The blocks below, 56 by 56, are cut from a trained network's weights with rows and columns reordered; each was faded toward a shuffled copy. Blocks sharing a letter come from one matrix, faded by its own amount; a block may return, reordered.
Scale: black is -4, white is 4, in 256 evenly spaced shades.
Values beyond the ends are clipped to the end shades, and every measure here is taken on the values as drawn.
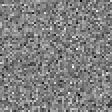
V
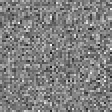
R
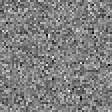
V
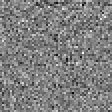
V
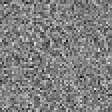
R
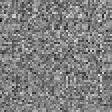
R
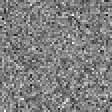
V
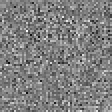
V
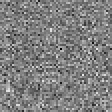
R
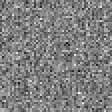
R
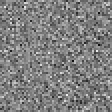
V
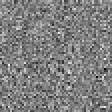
R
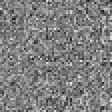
R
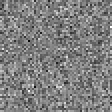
R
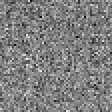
V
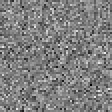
V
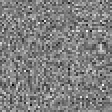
R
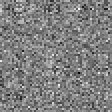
R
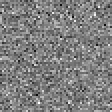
V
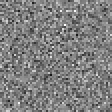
V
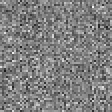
R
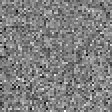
V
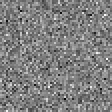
V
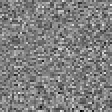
R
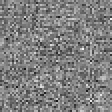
R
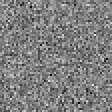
V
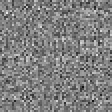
R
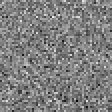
V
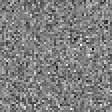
V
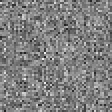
R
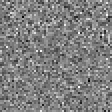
V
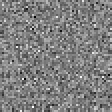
V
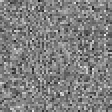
R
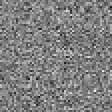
R
